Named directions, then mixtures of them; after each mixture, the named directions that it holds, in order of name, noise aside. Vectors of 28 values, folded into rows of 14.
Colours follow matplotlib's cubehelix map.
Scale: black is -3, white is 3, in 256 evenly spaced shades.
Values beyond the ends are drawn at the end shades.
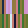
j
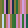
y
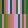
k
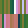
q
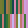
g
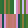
q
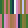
q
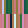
j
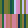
q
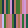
j, y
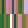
g, j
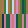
y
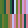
g, q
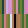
j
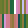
q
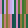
g, j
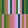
k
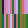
j, q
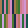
j, y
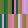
g, y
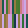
j, y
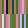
y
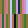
j, k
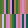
y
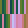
g, k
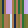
j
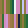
q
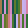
j, y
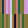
j
